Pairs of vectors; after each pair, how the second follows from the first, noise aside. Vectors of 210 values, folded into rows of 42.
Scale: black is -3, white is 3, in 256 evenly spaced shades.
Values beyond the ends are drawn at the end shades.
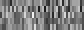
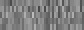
shrunk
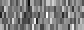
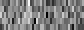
negated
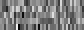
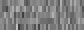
shrunk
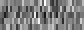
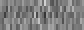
shrunk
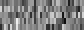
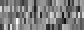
copied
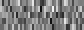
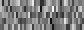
copied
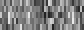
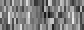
copied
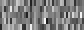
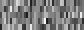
copied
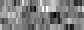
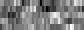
negated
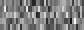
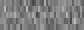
shrunk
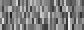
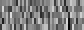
negated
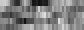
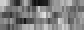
copied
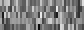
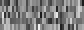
negated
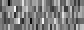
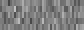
shrunk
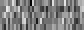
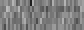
shrunk
